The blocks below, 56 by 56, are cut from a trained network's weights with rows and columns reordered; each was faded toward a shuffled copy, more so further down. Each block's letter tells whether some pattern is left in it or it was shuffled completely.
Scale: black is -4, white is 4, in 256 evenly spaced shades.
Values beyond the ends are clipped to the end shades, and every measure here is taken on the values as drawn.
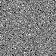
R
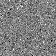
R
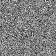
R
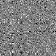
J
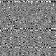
J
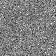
R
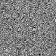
J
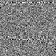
J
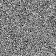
R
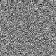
J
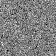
R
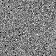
R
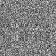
J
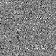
J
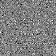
J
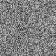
J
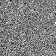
R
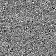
R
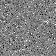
R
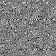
J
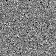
R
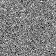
R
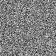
R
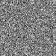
J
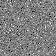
R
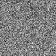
J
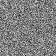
R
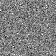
R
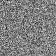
R
